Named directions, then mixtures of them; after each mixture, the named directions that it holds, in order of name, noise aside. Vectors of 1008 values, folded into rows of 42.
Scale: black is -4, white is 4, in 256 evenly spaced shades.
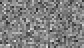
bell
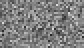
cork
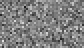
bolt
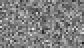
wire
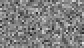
wire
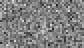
bell, cork, wire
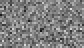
bolt, cork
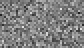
bolt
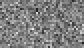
bell, wire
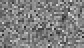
cork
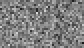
bell, wire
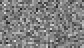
bell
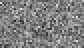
bell, bolt, cork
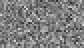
bell, bolt, wire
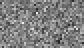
bell, bolt, wire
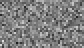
bolt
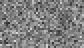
bell, cork
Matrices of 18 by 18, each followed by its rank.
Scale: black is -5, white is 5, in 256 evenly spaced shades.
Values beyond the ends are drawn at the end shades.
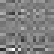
two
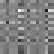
two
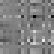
two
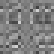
two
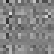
three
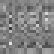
three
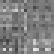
three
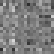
three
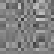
two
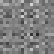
three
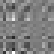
two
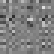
three
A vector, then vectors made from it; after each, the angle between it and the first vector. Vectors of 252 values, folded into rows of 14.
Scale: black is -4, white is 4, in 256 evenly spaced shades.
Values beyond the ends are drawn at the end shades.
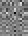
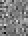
orthogonal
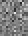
nearly opposite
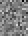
partly opposed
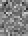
partly aligned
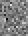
orthogonal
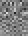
nearly parallel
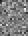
partly opposed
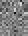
nearly parallel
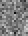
partly aligned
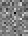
nearly parallel
